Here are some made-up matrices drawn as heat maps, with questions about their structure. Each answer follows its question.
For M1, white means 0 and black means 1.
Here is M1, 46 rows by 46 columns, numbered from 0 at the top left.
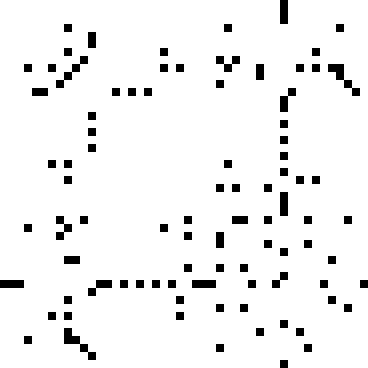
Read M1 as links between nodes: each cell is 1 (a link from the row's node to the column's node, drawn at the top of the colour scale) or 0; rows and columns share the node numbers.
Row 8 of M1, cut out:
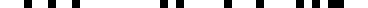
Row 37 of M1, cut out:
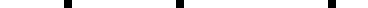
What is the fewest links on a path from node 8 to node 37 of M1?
1
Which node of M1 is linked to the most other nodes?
node 35
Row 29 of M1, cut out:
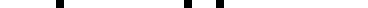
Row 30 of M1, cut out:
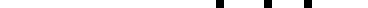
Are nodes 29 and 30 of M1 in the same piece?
yes
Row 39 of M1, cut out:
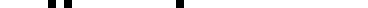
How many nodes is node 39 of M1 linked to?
3
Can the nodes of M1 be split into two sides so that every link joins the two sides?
no
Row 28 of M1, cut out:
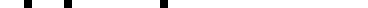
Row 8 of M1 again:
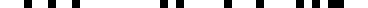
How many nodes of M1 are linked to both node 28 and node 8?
2
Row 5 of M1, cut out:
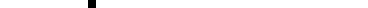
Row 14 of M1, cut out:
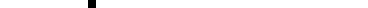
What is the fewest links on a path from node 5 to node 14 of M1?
2
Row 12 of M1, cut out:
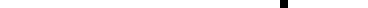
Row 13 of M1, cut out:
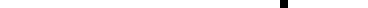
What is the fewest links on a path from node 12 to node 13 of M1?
2
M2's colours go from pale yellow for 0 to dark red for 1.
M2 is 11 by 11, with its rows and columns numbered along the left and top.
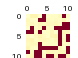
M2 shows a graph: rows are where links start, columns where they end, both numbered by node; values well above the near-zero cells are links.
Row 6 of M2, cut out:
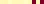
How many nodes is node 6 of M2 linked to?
2
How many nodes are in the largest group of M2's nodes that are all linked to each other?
3
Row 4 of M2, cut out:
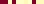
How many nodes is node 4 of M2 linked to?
4
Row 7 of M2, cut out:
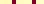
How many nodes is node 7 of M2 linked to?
2
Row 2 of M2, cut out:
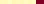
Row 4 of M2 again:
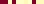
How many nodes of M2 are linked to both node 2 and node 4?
0
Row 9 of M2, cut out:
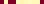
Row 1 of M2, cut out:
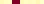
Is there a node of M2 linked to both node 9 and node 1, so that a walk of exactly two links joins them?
yes
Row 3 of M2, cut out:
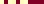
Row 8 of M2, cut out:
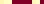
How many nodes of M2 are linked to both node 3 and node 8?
3
